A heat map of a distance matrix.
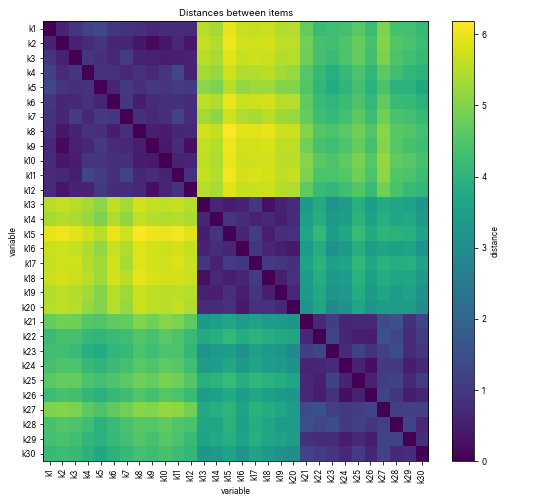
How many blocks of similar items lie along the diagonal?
3
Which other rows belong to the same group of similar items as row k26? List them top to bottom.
k21, k22, k23, k24, k25, k27, k28, k29, k30
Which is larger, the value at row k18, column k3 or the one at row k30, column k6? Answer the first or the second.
the first
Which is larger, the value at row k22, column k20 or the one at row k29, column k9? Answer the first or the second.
the second
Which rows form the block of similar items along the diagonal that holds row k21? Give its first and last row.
k21 to k30
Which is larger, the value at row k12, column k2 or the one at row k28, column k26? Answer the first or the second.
the second
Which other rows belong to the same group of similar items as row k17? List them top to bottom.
k13, k14, k15, k16, k18, k19, k20
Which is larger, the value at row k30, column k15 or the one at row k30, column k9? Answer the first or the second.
the second
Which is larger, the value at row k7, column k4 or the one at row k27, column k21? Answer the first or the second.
the second
